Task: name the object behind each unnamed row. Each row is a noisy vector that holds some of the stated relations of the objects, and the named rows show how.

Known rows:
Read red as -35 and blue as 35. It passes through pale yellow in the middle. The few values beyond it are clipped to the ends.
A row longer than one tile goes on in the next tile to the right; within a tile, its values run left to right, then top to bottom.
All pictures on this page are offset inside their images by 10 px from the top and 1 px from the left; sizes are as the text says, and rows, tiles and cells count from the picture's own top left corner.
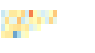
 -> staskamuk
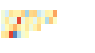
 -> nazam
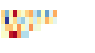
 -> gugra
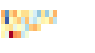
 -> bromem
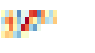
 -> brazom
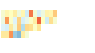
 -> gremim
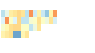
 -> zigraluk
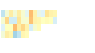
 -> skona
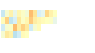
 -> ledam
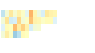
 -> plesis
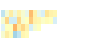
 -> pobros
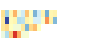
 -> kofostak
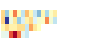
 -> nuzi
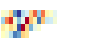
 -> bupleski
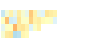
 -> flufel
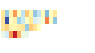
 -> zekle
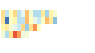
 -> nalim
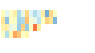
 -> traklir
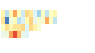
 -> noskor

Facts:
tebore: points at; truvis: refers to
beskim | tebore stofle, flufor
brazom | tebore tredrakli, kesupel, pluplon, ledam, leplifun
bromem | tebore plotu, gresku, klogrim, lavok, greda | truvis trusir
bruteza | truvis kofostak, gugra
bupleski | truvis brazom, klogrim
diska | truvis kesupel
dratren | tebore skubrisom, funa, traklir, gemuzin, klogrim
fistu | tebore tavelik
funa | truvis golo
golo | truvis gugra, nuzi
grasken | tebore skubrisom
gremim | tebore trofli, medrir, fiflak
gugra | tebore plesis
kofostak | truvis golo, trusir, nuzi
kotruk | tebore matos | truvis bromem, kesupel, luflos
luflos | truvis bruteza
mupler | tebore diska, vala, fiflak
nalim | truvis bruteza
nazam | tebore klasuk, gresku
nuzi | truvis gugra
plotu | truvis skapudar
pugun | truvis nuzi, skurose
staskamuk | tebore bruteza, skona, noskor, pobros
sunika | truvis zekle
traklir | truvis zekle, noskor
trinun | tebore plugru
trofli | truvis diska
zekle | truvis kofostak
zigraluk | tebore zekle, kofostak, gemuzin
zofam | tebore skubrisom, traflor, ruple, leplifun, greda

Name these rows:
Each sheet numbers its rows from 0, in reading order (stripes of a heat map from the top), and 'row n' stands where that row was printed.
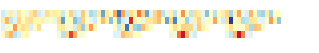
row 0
greda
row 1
funa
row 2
diska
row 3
skurose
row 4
bruteza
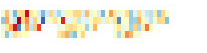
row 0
plotu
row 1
dratren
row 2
pugun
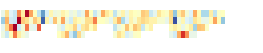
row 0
skapudar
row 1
fiflak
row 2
leplifun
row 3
luflos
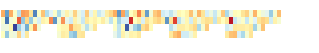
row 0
kotruk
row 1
gemuzin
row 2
trofli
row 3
zofam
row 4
grasken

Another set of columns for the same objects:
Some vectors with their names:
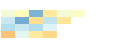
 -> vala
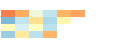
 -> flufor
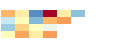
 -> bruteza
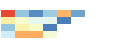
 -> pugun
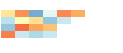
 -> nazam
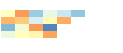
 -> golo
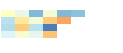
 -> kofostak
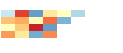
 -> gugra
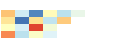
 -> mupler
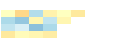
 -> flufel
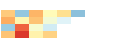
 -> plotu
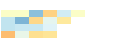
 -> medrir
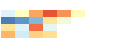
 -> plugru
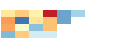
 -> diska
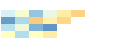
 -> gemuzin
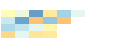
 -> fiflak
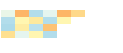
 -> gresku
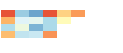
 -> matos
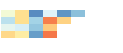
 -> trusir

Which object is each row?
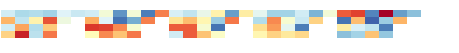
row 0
skapudar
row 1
noskor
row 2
traklir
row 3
zekle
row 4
bupleski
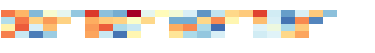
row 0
bromem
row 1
kotruk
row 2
zigraluk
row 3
skurose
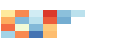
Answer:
kesupel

